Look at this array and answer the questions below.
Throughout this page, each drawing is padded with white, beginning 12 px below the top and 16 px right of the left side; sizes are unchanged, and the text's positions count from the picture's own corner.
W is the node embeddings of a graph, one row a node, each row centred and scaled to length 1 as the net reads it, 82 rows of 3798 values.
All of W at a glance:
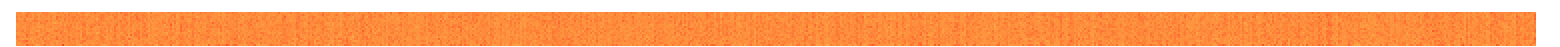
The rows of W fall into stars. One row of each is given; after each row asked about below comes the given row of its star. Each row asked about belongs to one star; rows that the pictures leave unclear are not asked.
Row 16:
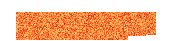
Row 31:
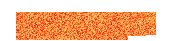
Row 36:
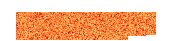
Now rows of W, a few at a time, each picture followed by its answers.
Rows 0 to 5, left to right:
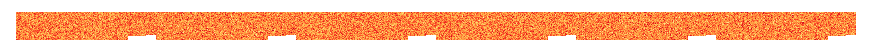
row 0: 31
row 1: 36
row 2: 31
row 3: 16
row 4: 16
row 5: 31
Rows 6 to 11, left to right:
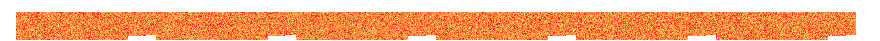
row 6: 36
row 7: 31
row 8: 36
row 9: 31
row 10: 31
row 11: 36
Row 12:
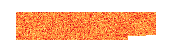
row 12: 31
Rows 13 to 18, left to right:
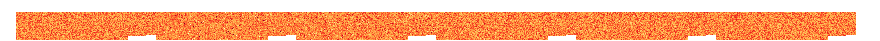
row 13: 16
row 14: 36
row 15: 36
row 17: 31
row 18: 36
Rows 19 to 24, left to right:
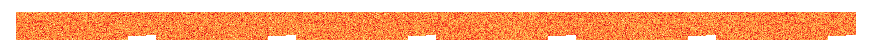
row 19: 16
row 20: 36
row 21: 31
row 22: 36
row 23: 36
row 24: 31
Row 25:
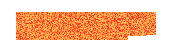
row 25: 31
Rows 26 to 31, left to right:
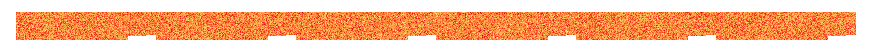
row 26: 16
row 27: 16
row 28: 31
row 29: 36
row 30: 16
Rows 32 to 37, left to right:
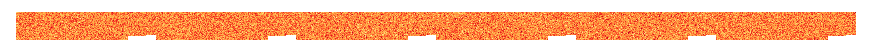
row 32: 16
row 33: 31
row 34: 36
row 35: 16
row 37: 16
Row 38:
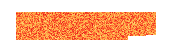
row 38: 31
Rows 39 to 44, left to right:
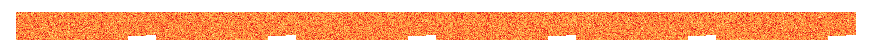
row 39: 16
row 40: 36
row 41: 16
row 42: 36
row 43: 31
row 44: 31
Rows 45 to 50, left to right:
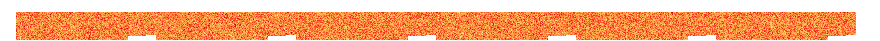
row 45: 36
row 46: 36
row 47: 16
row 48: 16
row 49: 16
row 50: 36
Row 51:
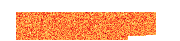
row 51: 31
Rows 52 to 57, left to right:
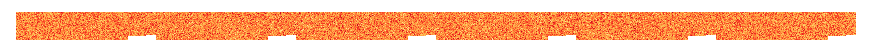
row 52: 31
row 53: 36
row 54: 31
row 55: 16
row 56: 31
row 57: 31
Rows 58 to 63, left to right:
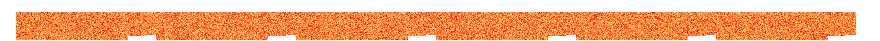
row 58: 31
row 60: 16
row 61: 36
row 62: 36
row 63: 16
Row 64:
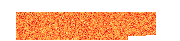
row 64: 16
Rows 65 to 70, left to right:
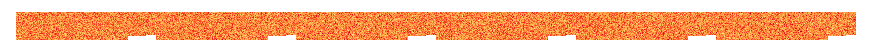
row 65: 36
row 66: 36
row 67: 36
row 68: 16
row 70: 16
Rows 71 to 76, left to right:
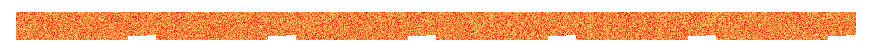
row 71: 31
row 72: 31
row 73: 31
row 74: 36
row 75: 31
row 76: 36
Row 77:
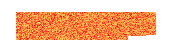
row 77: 31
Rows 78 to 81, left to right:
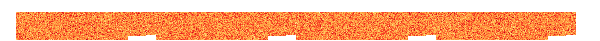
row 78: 31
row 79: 36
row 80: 16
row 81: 31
